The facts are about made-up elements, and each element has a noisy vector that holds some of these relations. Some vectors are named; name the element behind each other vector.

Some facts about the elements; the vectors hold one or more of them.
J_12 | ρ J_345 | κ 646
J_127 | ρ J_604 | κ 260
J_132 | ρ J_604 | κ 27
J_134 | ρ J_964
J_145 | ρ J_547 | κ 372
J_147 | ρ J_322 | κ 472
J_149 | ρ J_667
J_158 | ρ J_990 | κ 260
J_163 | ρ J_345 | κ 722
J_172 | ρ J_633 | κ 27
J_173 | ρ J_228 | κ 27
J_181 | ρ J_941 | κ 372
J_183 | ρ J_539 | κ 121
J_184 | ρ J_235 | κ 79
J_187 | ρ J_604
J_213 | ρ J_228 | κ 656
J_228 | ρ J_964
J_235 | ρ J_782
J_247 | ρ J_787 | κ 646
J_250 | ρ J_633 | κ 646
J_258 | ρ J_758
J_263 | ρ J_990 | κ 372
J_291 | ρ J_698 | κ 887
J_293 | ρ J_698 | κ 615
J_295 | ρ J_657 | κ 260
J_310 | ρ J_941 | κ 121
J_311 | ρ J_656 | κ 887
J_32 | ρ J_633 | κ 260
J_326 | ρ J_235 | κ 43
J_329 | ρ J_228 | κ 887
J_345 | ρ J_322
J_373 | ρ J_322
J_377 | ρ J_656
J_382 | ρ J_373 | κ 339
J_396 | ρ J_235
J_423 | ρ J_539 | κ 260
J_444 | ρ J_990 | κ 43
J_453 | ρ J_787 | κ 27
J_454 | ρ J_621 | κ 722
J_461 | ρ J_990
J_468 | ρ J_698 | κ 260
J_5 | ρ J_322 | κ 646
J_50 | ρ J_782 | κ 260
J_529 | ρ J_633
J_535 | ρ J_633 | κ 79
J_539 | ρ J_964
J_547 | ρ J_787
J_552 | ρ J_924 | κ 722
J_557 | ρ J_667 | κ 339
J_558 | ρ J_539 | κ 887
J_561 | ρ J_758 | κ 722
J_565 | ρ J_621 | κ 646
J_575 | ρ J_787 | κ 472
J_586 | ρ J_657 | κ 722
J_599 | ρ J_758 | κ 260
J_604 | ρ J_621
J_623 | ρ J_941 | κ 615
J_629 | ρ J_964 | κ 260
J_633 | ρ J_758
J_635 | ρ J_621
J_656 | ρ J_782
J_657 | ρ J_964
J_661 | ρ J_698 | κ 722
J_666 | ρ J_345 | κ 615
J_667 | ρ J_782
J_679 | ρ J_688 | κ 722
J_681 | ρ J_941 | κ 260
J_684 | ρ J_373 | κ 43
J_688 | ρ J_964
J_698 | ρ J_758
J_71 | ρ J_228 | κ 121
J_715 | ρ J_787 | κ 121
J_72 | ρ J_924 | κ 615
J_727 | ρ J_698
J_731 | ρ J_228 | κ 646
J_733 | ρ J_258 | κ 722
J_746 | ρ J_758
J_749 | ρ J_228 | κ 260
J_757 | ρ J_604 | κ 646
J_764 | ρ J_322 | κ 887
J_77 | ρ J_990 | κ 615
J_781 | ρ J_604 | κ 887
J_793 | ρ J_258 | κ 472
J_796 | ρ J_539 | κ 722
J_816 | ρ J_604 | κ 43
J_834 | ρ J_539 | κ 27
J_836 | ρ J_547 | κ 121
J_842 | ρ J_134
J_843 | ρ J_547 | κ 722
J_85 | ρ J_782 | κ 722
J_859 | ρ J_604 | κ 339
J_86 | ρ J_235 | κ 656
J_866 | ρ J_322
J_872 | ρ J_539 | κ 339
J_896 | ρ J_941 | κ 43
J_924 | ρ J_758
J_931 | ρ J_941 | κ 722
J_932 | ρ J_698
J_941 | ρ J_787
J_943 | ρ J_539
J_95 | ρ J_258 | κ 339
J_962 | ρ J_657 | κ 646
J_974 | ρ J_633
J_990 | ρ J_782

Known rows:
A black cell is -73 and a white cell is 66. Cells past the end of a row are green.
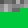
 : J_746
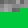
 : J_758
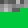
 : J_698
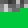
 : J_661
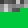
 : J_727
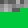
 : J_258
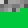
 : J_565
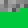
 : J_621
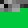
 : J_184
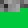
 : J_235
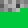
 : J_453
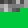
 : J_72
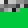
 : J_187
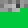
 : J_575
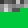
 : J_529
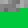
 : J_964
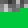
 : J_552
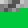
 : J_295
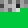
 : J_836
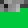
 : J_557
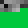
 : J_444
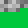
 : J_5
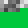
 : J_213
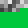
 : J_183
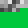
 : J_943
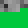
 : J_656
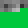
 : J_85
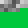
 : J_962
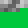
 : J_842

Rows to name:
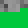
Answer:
J_782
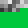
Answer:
J_834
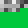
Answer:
J_163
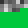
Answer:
J_172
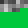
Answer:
J_95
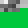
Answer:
J_71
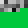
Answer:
J_859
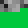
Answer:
J_311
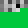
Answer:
J_896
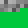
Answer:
J_635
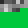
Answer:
J_291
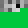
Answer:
J_623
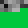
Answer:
J_77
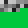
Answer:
J_781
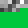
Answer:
J_872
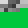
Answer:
J_749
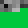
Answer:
J_263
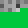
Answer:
J_715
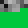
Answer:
J_86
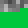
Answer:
J_561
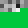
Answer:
J_681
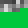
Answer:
J_250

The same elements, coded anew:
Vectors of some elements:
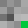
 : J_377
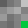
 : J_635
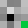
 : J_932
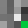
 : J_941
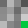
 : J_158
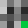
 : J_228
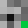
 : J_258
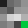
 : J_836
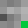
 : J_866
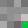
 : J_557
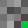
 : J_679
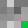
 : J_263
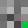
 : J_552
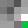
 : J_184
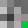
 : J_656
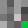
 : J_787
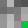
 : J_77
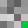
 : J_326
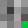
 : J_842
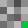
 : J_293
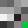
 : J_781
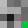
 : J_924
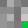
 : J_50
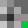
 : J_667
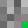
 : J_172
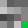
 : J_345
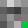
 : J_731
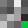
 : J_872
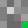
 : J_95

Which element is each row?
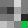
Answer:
J_943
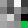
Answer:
J_558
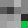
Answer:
J_834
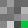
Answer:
J_85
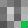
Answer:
J_147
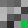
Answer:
J_604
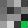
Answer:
J_796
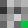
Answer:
J_247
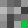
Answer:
J_621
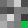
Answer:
J_423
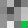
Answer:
J_86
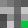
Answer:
J_163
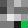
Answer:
J_681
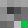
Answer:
J_173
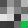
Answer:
J_127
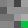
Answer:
J_535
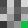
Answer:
J_757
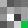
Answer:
J_684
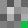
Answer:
J_382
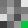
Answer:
J_132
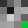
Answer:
J_183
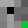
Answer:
J_213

